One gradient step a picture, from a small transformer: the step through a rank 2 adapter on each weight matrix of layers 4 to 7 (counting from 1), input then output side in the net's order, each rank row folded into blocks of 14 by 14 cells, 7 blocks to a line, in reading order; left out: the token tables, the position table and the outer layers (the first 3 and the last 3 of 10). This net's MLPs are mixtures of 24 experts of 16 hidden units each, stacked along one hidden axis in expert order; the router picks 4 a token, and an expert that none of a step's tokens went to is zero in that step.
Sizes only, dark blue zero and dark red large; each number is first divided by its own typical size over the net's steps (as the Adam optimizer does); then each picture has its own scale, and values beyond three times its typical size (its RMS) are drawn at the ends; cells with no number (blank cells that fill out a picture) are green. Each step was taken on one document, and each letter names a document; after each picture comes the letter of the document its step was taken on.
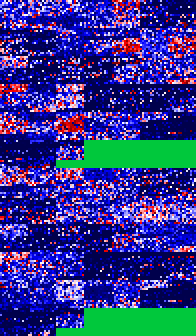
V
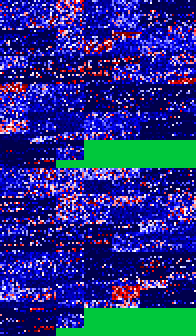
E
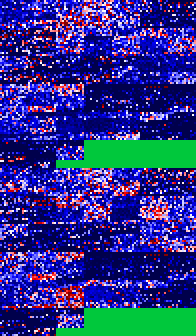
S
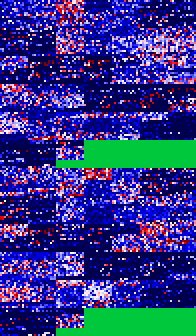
S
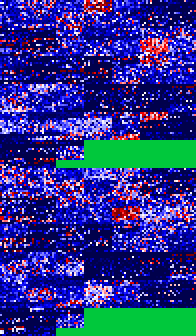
E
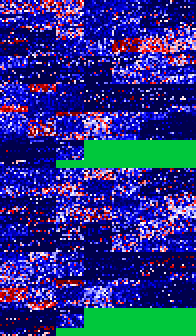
V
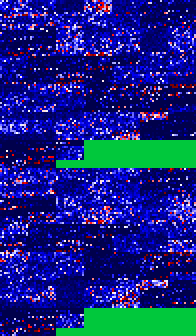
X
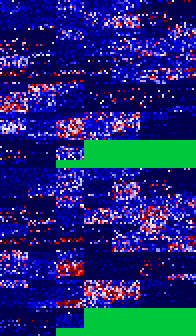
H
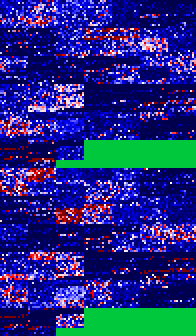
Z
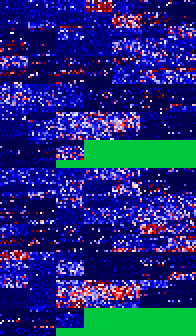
H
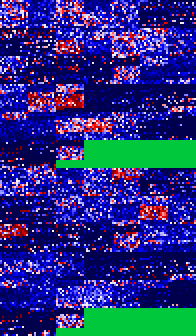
Z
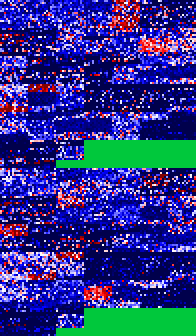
S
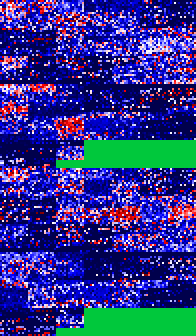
S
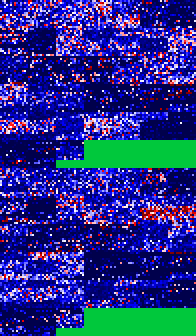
X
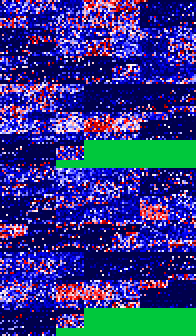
Z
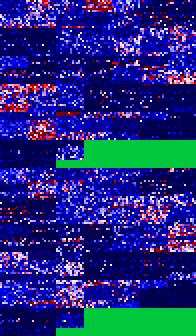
H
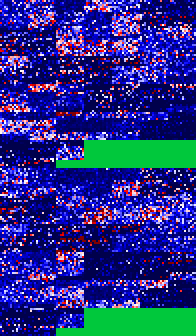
E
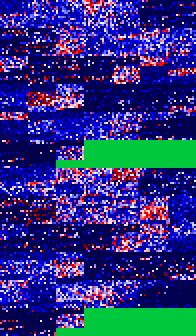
Z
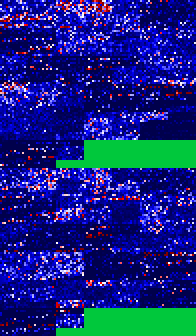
X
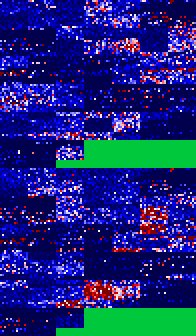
H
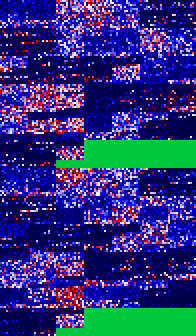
Z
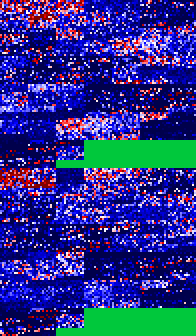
S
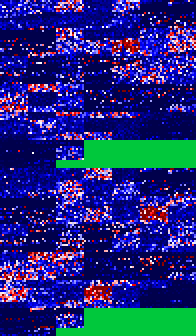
H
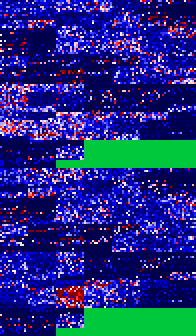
H
